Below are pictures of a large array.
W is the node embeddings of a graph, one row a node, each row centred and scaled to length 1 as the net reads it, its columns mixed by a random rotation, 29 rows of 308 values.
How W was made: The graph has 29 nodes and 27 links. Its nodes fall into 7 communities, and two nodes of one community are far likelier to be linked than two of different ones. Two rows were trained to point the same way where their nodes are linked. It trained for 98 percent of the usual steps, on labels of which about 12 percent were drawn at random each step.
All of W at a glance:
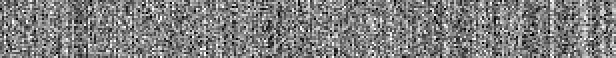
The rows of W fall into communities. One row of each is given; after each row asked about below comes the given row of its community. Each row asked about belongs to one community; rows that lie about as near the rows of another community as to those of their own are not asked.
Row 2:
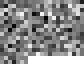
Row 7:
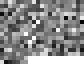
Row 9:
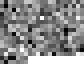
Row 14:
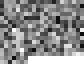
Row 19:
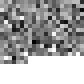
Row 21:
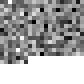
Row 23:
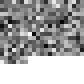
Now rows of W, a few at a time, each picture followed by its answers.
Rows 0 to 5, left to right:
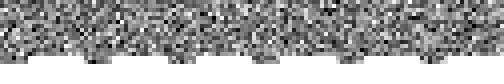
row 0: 2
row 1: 7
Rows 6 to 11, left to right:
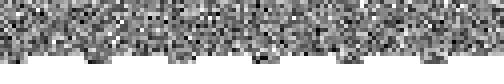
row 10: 23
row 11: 19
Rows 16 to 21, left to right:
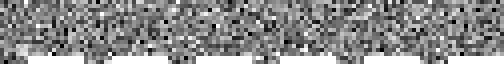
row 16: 9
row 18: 21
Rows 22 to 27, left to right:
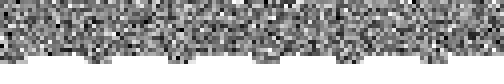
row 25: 19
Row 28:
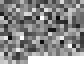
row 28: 14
